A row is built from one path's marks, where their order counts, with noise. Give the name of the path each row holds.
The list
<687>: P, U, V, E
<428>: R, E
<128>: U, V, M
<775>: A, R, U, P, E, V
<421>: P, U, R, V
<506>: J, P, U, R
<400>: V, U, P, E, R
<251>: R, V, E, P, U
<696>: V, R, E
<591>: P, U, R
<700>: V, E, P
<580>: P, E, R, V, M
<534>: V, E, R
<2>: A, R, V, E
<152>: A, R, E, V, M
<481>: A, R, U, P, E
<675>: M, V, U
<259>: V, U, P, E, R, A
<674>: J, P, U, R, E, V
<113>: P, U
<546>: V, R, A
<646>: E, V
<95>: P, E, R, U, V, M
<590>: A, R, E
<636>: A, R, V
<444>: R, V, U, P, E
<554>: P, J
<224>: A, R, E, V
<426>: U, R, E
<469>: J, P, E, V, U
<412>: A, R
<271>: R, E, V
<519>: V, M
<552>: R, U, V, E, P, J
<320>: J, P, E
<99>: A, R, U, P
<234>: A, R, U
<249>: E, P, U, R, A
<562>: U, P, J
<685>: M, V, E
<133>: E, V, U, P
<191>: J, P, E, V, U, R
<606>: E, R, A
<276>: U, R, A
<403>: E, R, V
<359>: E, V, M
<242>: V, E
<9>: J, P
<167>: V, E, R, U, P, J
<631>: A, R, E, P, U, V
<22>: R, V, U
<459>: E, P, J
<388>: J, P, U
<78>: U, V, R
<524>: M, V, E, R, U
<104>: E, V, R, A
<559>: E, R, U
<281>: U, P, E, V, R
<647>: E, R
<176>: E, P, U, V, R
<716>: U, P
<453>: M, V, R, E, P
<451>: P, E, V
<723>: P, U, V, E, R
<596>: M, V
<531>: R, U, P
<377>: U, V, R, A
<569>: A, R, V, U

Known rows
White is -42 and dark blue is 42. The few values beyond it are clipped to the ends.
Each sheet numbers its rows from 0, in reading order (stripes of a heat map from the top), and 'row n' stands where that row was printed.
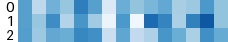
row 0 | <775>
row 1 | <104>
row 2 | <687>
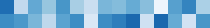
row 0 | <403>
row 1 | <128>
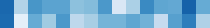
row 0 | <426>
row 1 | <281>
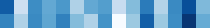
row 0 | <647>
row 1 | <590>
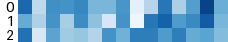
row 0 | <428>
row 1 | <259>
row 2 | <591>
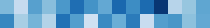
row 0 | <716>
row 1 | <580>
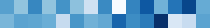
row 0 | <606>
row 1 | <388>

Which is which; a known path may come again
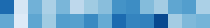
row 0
<176>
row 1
<531>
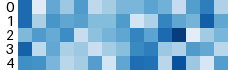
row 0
<281>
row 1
<426>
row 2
<167>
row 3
<78>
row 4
<675>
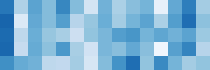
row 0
<271>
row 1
<723>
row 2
<191>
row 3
<403>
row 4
<569>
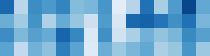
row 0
<428>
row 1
<249>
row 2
<685>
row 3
<775>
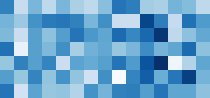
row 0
<421>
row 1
<320>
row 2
<716>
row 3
<400>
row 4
<562>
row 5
<606>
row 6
<591>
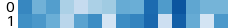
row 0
<234>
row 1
<128>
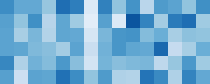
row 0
<359>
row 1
<546>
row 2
<631>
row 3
<469>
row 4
<674>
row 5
<444>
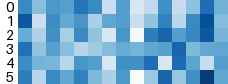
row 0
<242>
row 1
<647>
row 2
<259>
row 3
<559>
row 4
<95>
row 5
<590>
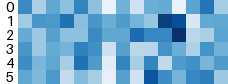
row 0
<224>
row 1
<459>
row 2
<113>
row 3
<687>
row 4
<152>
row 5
<377>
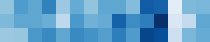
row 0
<552>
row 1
<388>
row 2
<9>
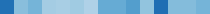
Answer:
<524>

